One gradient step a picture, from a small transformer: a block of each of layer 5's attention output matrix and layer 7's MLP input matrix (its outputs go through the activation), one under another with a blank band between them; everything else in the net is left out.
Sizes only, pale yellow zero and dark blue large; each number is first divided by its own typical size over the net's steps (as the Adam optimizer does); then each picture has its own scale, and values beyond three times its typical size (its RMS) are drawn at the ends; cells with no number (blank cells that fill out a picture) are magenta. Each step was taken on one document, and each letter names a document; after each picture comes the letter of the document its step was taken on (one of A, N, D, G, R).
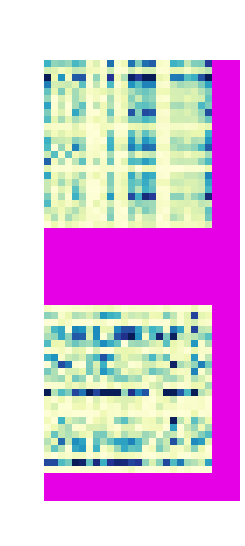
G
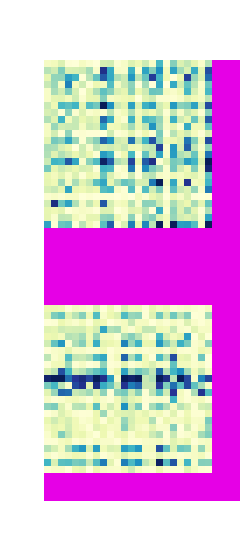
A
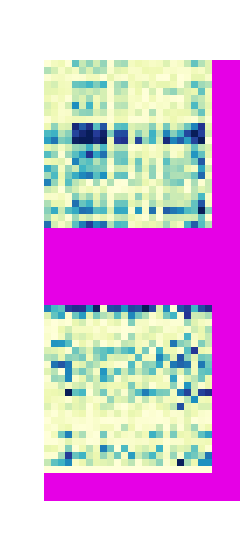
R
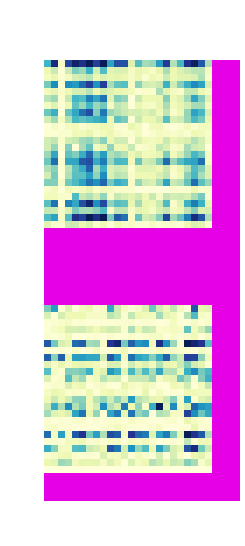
R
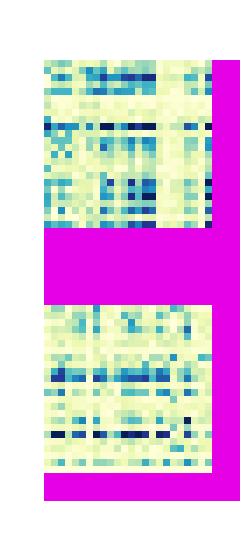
A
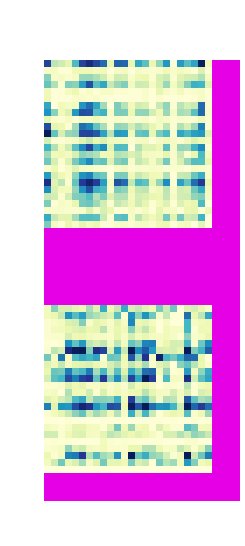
R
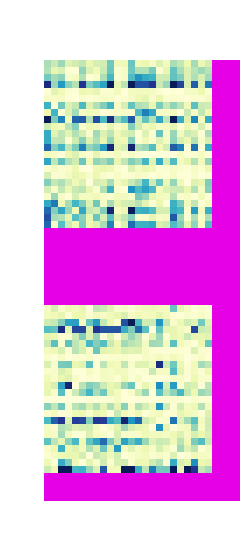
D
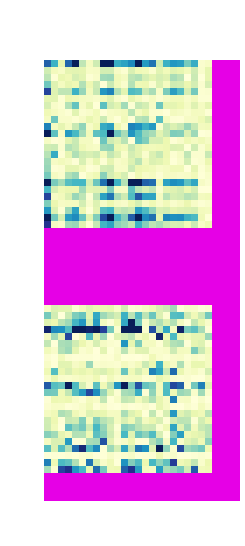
D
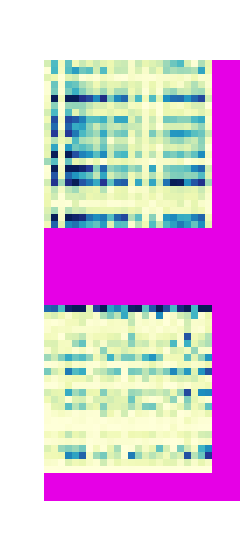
R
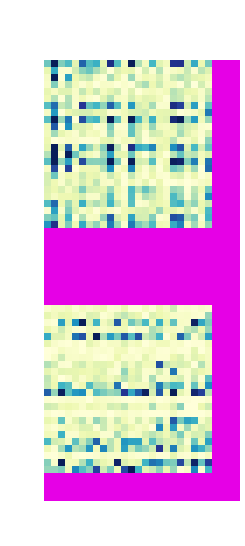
D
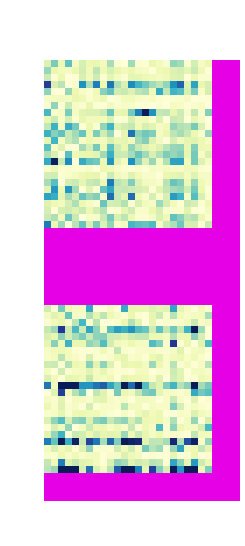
D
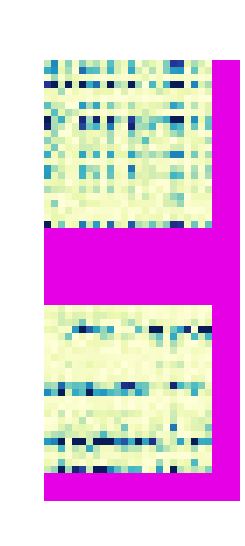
D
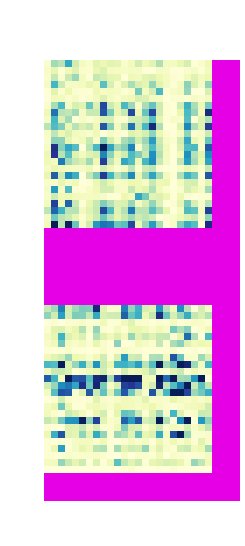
A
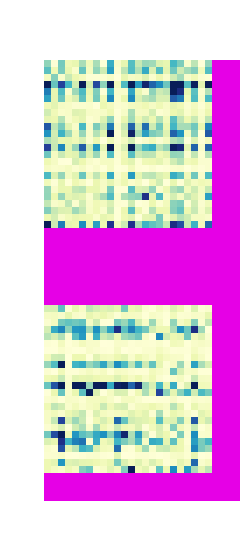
D
